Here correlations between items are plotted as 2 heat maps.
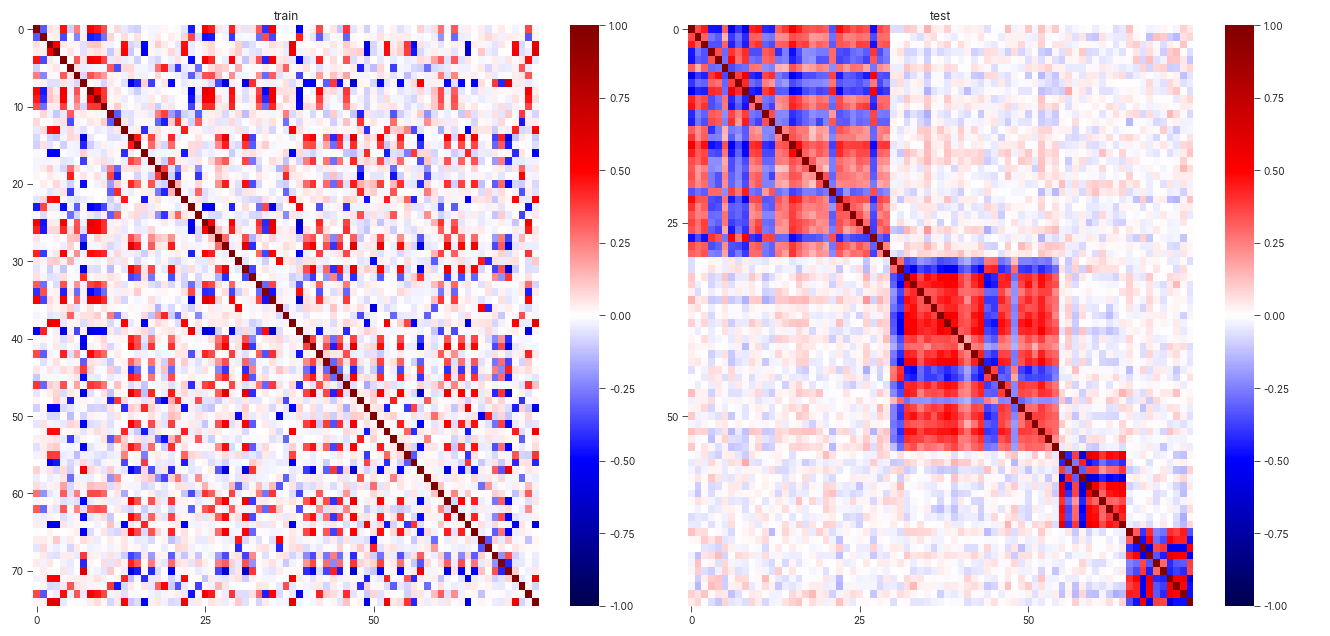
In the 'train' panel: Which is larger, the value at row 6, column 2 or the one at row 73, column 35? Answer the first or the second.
the second
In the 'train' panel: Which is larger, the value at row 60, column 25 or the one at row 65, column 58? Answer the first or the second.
the first
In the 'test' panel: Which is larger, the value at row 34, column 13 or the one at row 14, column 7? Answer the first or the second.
the first
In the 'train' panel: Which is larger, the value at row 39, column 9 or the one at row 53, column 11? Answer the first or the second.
the second
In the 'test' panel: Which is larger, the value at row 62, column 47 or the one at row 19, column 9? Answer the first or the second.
the second
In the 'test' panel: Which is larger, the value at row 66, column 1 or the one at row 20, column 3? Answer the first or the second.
the first
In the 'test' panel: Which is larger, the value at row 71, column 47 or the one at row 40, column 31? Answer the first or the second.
the first
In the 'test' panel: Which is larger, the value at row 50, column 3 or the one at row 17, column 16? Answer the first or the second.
the second
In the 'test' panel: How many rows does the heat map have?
75
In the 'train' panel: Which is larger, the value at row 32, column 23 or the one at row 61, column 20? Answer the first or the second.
the second
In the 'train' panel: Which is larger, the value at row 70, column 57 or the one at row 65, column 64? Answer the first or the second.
the first
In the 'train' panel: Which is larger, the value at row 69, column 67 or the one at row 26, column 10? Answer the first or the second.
the second
